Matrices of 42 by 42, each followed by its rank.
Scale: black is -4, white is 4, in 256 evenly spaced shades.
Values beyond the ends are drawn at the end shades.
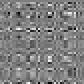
three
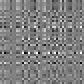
two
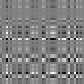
one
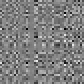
three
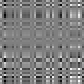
one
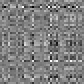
three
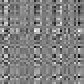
two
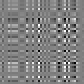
one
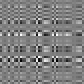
one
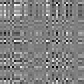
two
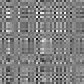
two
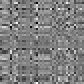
three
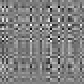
two
